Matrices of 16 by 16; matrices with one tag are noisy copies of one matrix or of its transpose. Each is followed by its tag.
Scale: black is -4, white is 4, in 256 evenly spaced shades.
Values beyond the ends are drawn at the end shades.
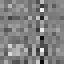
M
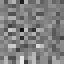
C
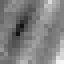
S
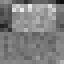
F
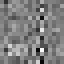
M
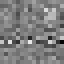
M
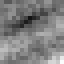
S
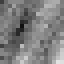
S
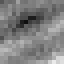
S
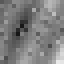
S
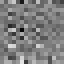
C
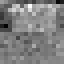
F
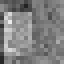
F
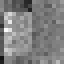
F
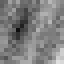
S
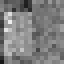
F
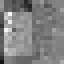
F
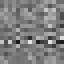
M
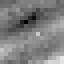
S
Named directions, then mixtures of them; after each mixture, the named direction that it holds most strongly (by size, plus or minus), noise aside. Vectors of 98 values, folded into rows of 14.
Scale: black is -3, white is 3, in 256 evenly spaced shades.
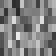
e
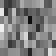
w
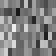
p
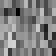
p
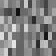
p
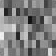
w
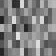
e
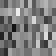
p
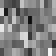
w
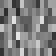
e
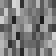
e
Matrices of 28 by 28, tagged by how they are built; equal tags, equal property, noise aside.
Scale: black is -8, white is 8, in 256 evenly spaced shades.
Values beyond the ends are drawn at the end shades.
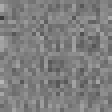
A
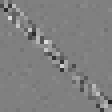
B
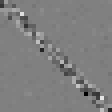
B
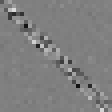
B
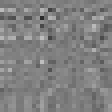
A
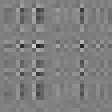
A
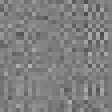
A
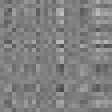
A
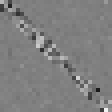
B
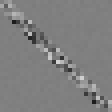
B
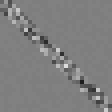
B
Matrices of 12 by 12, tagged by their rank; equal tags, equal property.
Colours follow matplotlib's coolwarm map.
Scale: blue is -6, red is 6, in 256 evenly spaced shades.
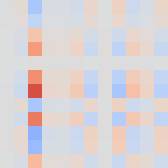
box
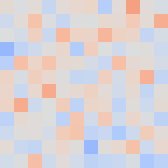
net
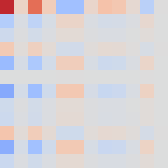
box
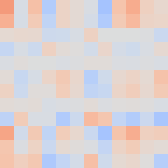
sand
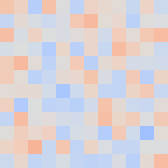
net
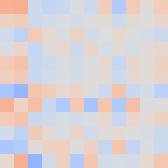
sand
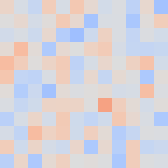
net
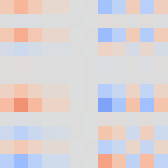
box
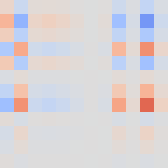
box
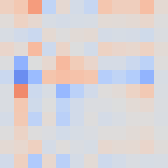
sand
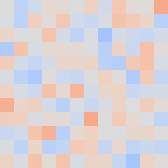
net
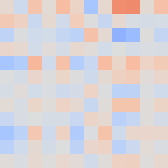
sand
